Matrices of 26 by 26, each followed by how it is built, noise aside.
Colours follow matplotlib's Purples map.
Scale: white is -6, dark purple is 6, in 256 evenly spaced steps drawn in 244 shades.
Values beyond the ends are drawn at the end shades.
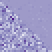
lower triangular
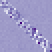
banded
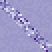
banded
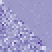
lower triangular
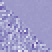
lower triangular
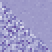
lower triangular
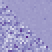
lower triangular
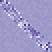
banded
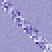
banded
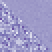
lower triangular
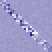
banded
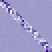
banded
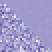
lower triangular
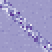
banded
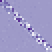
banded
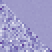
lower triangular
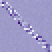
banded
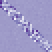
banded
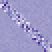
banded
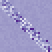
banded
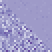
lower triangular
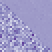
lower triangular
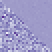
lower triangular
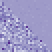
lower triangular
